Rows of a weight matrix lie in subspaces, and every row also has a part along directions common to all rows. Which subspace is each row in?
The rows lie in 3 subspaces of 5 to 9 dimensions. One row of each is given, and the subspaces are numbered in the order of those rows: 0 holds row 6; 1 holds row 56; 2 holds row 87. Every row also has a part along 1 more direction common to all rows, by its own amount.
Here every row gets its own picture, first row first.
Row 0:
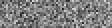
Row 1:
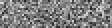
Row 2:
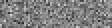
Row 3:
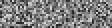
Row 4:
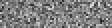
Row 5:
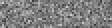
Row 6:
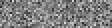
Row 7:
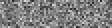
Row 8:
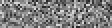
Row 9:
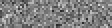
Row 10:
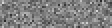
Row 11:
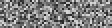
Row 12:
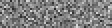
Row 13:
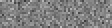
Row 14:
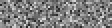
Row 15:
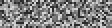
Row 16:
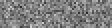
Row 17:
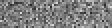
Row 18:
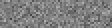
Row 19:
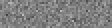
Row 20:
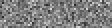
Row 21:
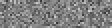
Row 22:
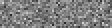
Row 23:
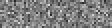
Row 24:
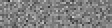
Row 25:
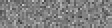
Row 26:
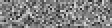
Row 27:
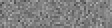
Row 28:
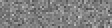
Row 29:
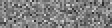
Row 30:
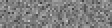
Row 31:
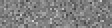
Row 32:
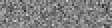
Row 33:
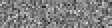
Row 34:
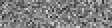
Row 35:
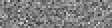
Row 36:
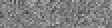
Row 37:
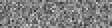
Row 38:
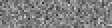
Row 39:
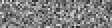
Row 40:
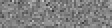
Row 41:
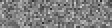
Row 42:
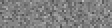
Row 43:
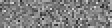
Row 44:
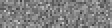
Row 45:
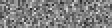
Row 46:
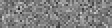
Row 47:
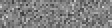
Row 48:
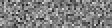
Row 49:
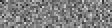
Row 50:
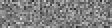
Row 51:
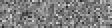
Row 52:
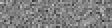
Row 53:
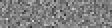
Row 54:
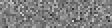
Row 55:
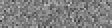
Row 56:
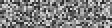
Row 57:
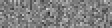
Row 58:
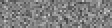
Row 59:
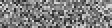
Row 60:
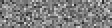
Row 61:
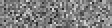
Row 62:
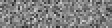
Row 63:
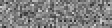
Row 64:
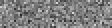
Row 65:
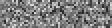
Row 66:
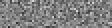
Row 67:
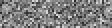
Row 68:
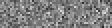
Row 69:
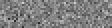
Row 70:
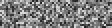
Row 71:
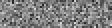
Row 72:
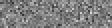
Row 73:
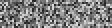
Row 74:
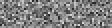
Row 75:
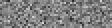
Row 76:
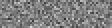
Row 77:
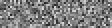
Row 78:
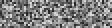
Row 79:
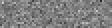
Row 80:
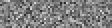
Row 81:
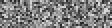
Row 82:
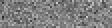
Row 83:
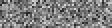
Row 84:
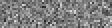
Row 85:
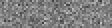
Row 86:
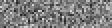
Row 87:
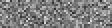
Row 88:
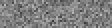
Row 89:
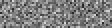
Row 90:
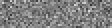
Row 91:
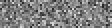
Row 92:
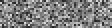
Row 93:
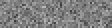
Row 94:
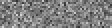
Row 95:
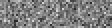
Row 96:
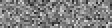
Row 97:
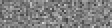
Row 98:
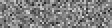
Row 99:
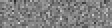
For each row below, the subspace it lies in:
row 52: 0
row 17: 0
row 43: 1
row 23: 1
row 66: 1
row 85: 2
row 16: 1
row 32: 1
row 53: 1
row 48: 2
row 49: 1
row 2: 1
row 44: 1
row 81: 1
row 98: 1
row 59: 0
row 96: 1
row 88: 0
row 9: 0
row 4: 0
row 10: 2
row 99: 1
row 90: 1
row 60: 1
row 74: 2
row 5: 0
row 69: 2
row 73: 0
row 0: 2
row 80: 2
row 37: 0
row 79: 2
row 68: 1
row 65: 1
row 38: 2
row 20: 0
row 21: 1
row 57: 1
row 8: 0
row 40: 1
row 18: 2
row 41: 1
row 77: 1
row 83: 2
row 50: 1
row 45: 0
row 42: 1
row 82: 0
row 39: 0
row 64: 0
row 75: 2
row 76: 1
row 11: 2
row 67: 0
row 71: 0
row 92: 0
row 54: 0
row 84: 2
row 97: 1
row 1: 0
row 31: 2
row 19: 0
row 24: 2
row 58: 1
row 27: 1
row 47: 0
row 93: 2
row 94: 2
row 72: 0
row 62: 0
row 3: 0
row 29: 2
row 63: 0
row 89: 0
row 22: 0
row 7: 1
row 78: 1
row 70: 2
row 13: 1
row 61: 2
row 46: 0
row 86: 0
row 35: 2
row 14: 2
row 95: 2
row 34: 0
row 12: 2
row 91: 1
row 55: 0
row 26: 2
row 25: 2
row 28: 1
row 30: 1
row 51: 0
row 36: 1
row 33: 2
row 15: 2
